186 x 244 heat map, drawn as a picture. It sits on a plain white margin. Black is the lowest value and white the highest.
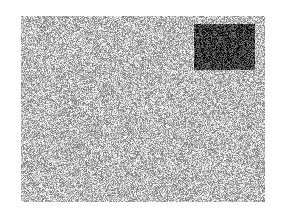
Neither half mirrors the other. There are no regular stripes. Overall the values sit about 70% of the way up the scale. In the top right lies a patch that is lower than the rest. The ninth with the lowest average is the top right.
